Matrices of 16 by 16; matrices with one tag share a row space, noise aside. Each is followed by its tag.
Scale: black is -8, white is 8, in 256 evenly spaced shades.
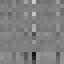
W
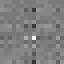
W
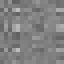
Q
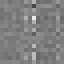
W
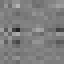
Q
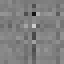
W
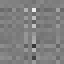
W
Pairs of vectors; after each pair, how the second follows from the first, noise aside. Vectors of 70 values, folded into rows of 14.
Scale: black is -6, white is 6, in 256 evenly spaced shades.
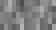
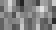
scaled up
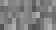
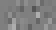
partly zeroed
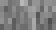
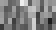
scaled up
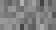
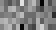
scaled up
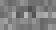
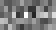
scaled up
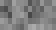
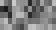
scaled up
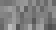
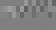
partly zeroed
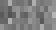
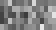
scaled up
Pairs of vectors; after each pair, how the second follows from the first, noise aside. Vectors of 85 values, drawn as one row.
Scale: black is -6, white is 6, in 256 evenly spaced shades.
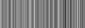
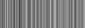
reversed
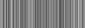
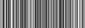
scaled up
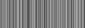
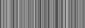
reversed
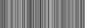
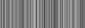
reversed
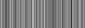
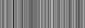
reversed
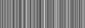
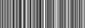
scaled up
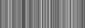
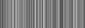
reversed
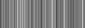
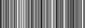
scaled up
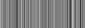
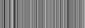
reversed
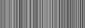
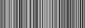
scaled up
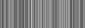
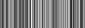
scaled up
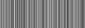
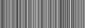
reversed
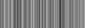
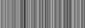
reversed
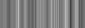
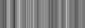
reversed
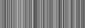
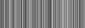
reversed
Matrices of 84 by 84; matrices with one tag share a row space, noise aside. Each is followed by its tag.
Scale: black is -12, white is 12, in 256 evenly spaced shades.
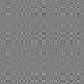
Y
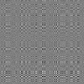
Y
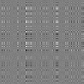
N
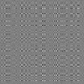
Y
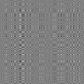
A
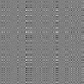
N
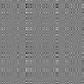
N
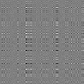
N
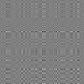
Y
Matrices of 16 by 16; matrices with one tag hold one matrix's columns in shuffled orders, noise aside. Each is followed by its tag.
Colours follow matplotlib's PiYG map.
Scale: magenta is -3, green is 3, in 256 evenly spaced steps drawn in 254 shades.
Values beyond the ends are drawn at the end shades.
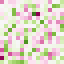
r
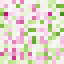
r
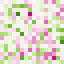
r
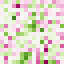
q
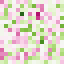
r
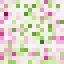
r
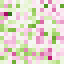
r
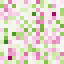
r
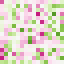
r
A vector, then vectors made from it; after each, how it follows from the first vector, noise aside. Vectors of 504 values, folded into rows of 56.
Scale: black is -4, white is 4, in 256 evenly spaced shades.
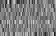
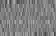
shrunk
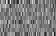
sign-scrambled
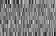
sign-scrambled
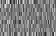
sign-scrambled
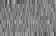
shrunk
